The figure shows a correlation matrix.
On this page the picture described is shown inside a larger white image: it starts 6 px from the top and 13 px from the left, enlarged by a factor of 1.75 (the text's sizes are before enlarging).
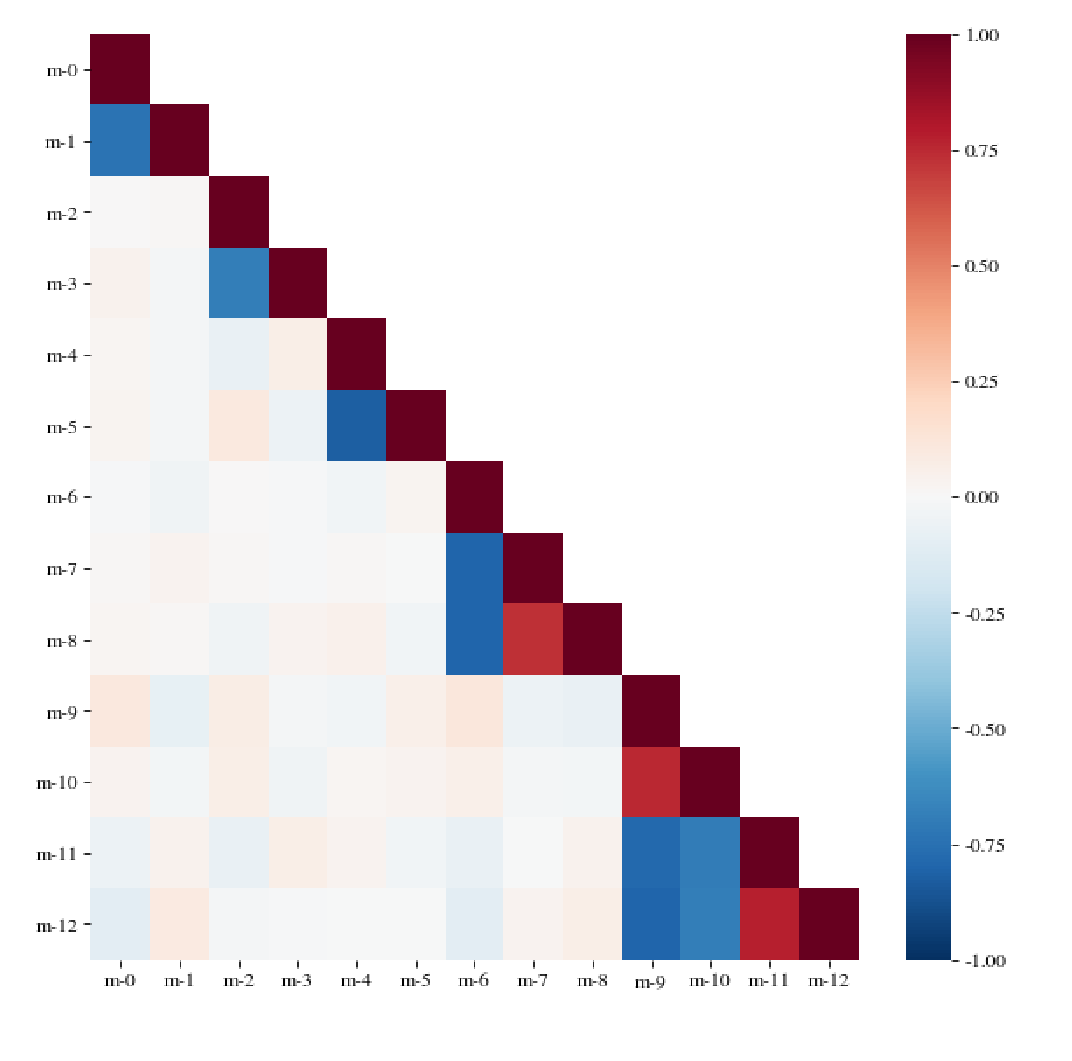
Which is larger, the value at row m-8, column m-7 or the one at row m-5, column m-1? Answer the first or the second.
the first
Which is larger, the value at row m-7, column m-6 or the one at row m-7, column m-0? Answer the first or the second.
the second
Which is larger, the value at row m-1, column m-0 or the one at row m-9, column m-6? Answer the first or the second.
the second
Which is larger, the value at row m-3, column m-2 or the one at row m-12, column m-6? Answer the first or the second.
the second
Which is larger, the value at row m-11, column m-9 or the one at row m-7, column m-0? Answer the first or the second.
the second
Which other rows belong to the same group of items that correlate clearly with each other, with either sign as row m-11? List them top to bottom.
m-9, m-10, m-12
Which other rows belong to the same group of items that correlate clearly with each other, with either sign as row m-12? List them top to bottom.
m-9, m-10, m-11
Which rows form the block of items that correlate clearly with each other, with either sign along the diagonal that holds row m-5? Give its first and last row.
m-4 to m-5
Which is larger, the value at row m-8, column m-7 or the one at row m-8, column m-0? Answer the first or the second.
the first
